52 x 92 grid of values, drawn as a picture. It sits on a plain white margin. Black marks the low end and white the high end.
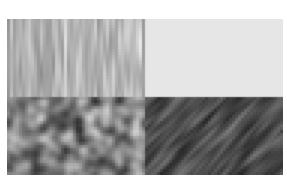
It is made of 2 by 2 panels. Panel 1,1: high, streaked downward. Panel 1,2: very high, flat. Panel 2,1: middling, blotchy, strong in contrast. Panel 2,2: low, slanting up to the right.
